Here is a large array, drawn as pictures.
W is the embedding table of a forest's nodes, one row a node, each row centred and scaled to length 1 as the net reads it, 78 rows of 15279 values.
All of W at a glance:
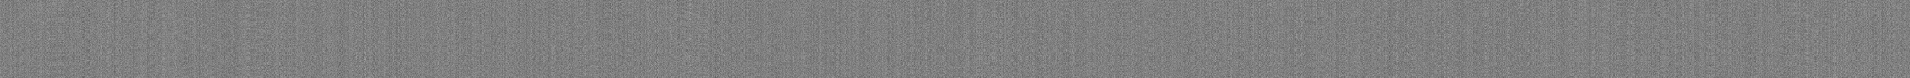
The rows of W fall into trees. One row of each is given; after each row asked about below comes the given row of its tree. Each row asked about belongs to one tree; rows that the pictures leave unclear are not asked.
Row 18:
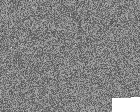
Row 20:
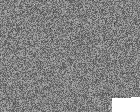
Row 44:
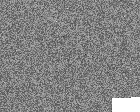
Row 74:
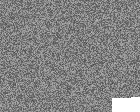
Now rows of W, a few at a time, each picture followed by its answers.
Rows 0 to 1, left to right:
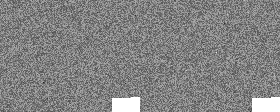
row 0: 18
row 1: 44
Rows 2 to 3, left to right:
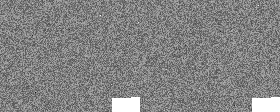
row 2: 20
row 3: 18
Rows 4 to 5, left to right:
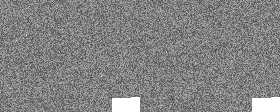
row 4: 18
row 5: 18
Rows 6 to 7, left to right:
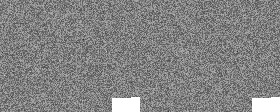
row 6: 44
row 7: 74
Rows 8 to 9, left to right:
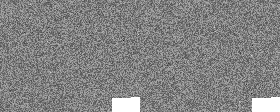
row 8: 18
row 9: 20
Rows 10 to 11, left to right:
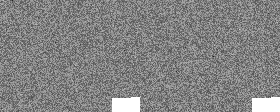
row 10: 20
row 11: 74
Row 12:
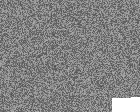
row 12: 18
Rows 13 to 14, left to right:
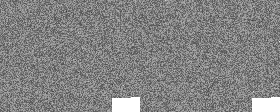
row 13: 18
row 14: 74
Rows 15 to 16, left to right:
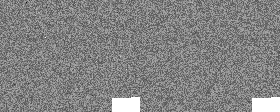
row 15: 74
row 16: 74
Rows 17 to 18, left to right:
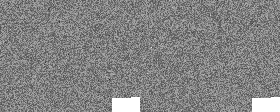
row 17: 44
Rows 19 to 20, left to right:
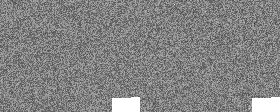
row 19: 18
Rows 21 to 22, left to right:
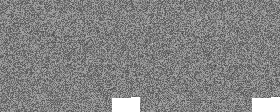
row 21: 44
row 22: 44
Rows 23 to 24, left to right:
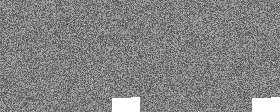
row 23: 74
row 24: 44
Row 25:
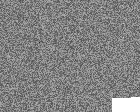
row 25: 74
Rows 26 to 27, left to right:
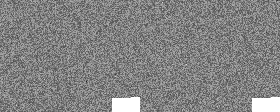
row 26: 18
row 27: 20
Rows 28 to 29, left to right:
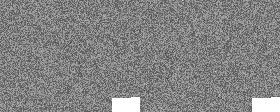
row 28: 74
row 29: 44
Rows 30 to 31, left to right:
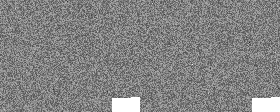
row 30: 20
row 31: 20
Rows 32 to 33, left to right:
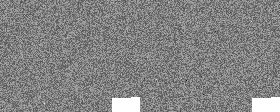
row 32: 20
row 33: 74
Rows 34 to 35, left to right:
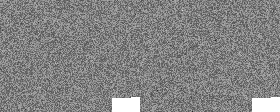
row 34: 44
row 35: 18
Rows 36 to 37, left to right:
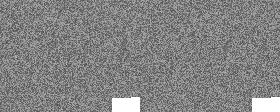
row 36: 44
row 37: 44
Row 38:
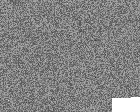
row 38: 18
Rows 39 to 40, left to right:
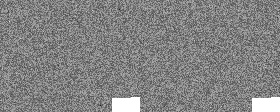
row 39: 18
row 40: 74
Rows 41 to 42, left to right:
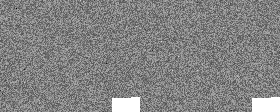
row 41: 20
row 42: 74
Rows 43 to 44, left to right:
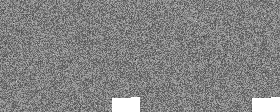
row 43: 20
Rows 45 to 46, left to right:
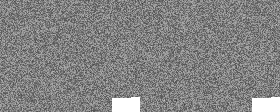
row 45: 74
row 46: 74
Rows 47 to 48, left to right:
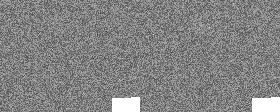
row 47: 44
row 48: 44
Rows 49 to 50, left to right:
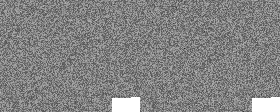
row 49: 20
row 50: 20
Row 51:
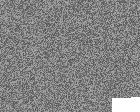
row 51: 20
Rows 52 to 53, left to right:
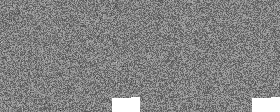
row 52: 74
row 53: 74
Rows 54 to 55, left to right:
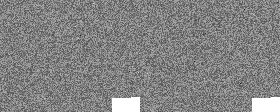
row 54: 44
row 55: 18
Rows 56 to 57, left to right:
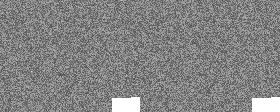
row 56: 74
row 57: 74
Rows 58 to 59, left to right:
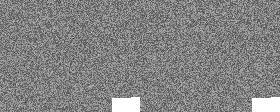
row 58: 74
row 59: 74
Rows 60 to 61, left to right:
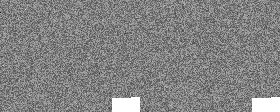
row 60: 44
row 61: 74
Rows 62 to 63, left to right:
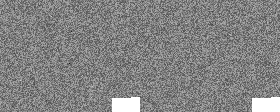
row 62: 20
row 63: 20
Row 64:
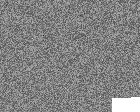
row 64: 20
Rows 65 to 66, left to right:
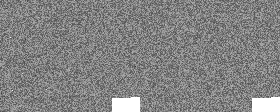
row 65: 18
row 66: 74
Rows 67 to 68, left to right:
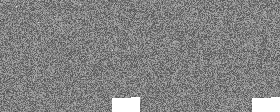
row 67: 44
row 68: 44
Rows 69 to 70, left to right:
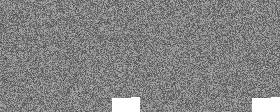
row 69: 74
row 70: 20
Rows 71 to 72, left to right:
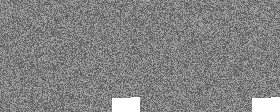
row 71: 18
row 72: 44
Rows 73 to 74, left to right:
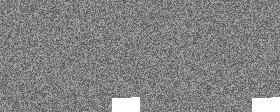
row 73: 20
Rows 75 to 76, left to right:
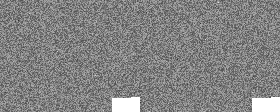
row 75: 74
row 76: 44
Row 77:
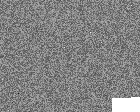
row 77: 44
